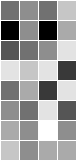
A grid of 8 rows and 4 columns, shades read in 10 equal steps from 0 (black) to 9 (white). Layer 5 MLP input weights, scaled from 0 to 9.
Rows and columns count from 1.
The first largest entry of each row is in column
4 4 4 1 4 3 3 1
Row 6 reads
5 4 8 3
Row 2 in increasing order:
0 0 5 6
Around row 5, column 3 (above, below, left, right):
8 8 6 8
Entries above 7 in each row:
0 0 1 2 1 1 1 0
